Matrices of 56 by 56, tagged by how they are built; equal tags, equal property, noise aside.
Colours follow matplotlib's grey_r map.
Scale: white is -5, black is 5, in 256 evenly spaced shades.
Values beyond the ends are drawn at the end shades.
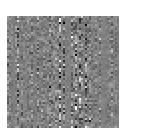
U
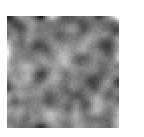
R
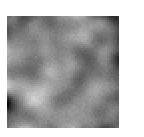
R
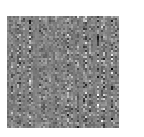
U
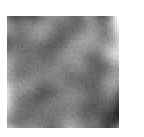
R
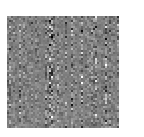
U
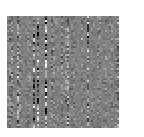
U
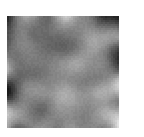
R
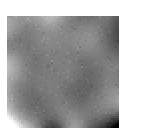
R
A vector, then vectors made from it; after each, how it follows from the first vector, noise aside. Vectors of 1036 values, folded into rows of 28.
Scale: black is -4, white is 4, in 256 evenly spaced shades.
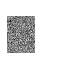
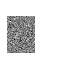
sign-scrambled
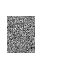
reversed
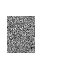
reversed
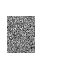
reversed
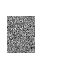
reversed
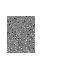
partly zeroed
